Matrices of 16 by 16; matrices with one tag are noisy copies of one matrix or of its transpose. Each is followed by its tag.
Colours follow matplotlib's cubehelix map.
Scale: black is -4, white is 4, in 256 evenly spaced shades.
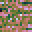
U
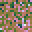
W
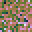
W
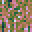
U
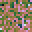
W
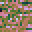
U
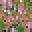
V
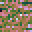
U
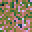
W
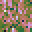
V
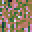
U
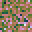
W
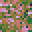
V
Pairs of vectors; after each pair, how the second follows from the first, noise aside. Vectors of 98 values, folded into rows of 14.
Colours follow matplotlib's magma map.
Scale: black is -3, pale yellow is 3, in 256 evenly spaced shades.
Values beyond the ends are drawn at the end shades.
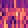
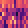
negated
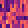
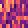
negated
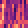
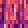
negated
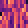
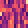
negated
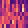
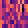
sign-scrambled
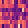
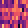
negated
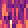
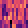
negated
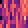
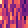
negated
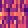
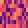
sign-scrambled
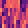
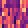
negated
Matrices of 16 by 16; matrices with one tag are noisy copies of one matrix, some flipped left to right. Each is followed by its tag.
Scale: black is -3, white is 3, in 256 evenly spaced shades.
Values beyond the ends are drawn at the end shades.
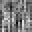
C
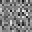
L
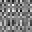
L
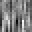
C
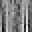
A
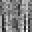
A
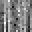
A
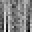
A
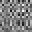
L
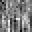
C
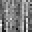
A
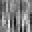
C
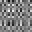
L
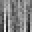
A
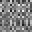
L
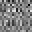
L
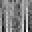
A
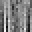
A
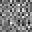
L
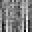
A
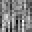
C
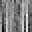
A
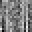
A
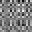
L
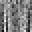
A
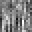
C
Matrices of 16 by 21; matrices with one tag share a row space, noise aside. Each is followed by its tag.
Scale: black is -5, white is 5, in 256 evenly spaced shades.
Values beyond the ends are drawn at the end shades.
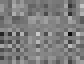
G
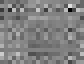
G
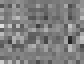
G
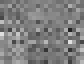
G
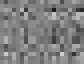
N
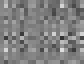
N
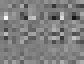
N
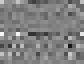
G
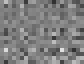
N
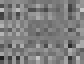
G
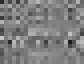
G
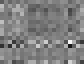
G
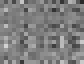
N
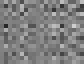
N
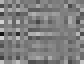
G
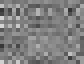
G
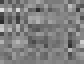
G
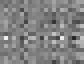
N
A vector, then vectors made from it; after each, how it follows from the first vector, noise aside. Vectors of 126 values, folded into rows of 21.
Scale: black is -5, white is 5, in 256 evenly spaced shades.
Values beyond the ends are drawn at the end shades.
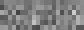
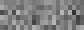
negated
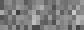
copied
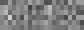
reversed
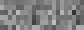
negated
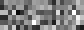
scaled up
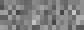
copied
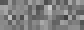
reversed
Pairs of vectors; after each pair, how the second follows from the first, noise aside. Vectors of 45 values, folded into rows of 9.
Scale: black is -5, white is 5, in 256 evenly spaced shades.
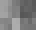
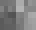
reversed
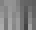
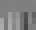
partly zeroed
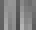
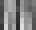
scaled up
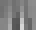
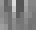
reversed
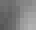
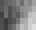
scaled up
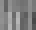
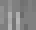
partly zeroed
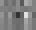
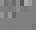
partly zeroed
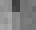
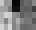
scaled up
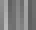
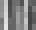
scaled up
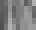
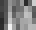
scaled up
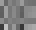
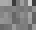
reversed
